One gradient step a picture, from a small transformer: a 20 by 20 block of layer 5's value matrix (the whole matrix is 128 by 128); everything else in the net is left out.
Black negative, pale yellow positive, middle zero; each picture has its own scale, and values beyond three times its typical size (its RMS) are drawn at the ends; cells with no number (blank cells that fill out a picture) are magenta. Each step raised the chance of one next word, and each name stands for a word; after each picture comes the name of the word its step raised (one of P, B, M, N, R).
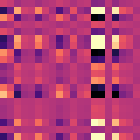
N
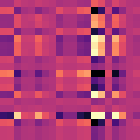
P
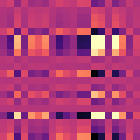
P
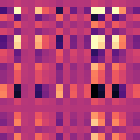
N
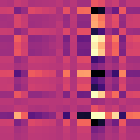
P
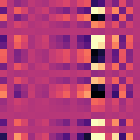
N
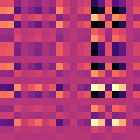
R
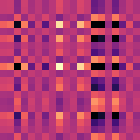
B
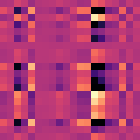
B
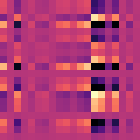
B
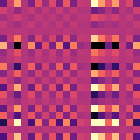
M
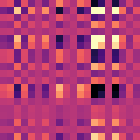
N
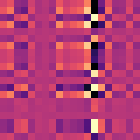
R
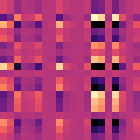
B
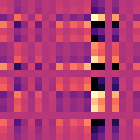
B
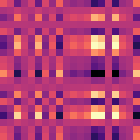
P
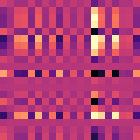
P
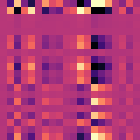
M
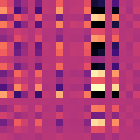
R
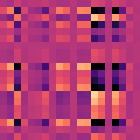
B
